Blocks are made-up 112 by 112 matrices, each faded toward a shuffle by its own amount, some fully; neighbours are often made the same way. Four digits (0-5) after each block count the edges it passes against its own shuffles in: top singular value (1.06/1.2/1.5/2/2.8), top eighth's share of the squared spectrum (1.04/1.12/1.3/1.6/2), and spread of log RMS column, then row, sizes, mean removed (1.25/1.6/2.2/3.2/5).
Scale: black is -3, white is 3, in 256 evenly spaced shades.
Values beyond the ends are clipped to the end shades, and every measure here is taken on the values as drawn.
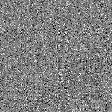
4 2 1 1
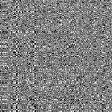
5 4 3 3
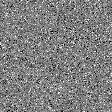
3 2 0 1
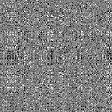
5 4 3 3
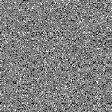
4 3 2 2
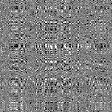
5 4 4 3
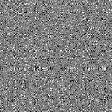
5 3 2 2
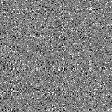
4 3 2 2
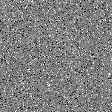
2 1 0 0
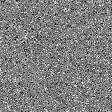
2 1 0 0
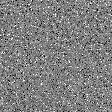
2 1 0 0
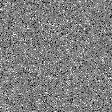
3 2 1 0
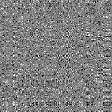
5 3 3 3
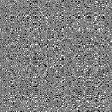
5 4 3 3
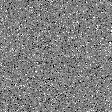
1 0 0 0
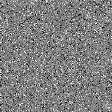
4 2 1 1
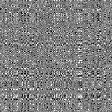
5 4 3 3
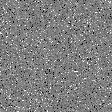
0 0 0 0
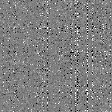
3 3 3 2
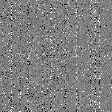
2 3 3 2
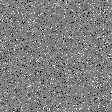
0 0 0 0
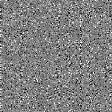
4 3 3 1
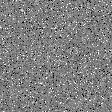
0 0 0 0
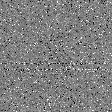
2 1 0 1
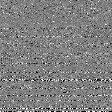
3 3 0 4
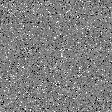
0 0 0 0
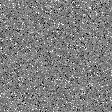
0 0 0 0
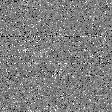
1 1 0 2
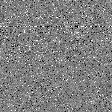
2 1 0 2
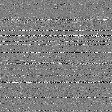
3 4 0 4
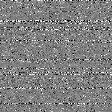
2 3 0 4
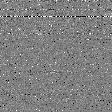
4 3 0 2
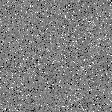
0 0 0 0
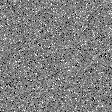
0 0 0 0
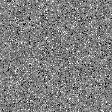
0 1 2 0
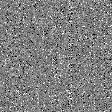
1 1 2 0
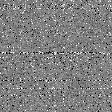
2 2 1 3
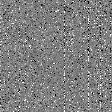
2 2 3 0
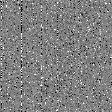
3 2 3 0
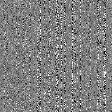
2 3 4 0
